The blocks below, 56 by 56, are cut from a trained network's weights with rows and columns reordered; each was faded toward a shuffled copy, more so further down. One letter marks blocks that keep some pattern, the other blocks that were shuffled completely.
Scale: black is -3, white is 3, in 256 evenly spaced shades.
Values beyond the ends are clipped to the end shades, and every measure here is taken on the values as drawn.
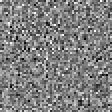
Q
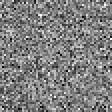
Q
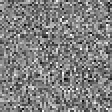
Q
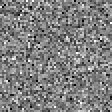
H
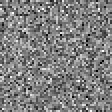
H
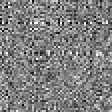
Q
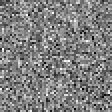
H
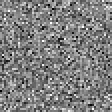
H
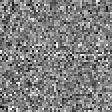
Q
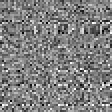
Q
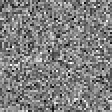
H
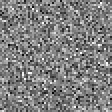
H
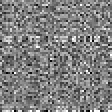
Q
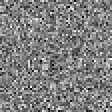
Q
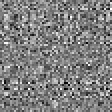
Q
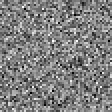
H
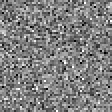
H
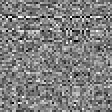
Q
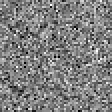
H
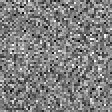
Q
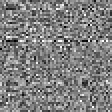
Q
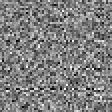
Q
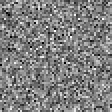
H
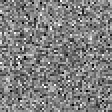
H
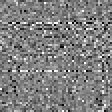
Q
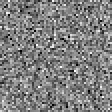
H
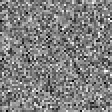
H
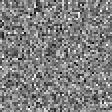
Q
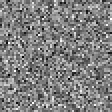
H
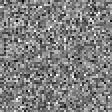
Q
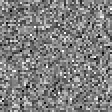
H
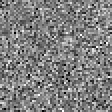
H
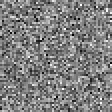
H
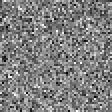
H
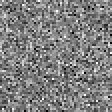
H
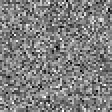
H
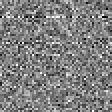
Q
